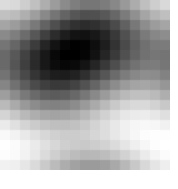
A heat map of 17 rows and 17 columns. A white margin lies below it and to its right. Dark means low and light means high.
Ninth with the highest average: bottom right. Ninth with the lowest average: top middle. Lone odd cells: none.
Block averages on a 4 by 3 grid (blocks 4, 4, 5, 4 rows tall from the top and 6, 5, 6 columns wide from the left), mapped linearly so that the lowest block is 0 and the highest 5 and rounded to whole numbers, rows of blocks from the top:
313 / 102 / 334 / 545
